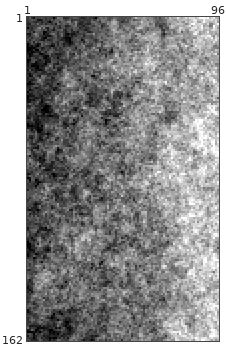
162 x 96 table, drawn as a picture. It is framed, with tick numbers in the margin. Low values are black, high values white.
Odd rows or columns: none. Average level on the scale: 50%. Histogram: bell-shaped. Ninth with the highest average: middle right. Ninth with the lowest average: top left. Grain: blotchy. Stripes: none. Slope: up to the right.
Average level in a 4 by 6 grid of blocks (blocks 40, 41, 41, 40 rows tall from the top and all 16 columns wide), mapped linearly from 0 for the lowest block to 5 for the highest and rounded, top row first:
0 1 2 3 3 4
0 1 2 3 4 5
1 2 2 3 4 5
1 1 2 2 3 5
